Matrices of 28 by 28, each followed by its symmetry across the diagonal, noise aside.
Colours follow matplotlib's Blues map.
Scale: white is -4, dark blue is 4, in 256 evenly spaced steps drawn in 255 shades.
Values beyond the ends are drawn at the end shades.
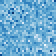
symmetric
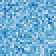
symmetric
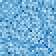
symmetric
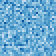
neither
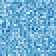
neither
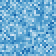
symmetric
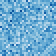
symmetric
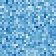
antisymmetric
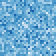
symmetric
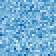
neither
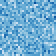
antisymmetric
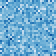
antisymmetric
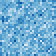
symmetric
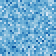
antisymmetric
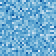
neither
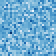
antisymmetric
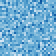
antisymmetric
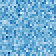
neither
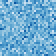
neither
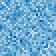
symmetric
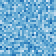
antisymmetric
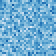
neither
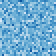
antisymmetric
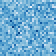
neither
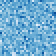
antisymmetric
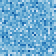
symmetric
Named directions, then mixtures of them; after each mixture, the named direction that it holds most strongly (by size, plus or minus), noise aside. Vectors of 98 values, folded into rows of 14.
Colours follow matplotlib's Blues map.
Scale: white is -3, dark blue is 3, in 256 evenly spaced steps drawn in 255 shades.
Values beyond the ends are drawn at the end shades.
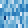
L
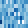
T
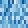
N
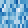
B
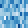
L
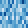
N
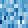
T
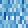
N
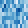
B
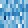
L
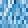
N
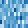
T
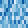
N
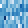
L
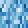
B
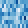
B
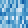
B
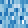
T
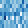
L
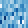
T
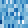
T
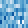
T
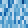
N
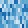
B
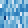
L
